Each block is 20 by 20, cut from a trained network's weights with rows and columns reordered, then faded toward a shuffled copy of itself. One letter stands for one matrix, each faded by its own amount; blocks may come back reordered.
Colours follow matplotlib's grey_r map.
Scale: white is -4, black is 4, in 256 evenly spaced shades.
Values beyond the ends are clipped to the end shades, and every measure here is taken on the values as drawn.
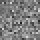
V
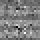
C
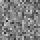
V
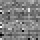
C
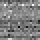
C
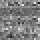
C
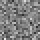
V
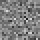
V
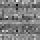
C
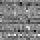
C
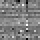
C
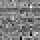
C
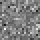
V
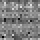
C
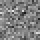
V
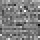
C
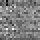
C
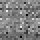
C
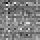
C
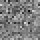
V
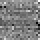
C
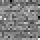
C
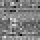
C
